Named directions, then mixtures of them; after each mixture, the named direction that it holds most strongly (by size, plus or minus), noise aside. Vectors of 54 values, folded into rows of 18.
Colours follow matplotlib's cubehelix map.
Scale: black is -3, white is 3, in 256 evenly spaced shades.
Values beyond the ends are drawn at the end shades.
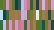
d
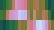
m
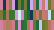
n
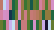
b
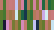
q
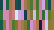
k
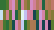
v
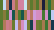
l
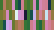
k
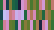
k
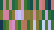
b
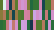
l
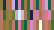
n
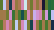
l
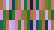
b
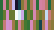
k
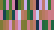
n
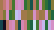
b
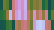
m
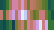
m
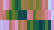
m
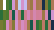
l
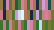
n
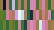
n
